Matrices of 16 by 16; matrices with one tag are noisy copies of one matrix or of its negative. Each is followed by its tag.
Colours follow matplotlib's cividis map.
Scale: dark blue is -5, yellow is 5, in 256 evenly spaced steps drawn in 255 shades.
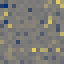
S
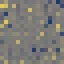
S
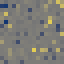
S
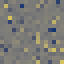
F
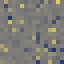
F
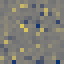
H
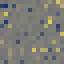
S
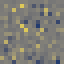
H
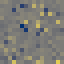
H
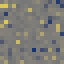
S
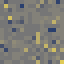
F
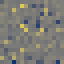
H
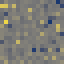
S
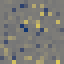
H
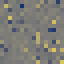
F
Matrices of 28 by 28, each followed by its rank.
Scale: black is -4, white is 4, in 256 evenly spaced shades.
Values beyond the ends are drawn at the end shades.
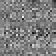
five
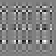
one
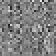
five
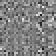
five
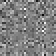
five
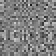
five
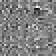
five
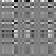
one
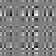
one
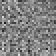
five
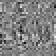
five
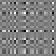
one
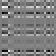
one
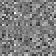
five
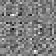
five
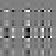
one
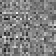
five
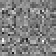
five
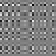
one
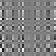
one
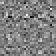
five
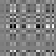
one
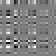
one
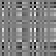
one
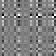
one
